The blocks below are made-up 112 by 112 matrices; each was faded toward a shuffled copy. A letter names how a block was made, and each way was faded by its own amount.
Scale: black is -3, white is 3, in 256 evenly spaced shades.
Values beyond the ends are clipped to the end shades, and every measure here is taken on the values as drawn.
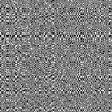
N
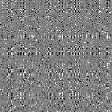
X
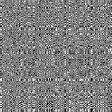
N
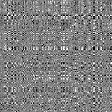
N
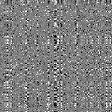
X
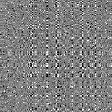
N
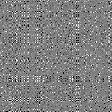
X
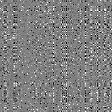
X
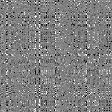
X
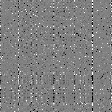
X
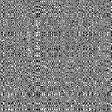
N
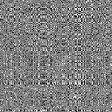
N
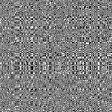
N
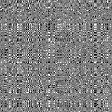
N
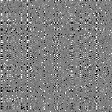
X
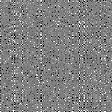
X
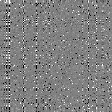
X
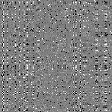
X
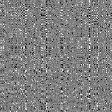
X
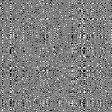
X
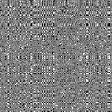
N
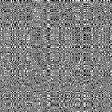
N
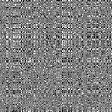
N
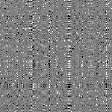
X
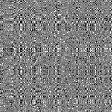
N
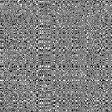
N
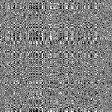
N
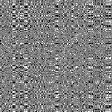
N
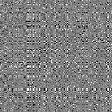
N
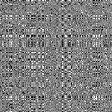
N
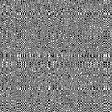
N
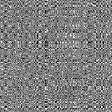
N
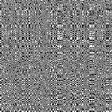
N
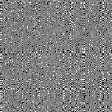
X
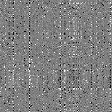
X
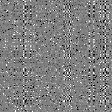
X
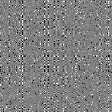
X
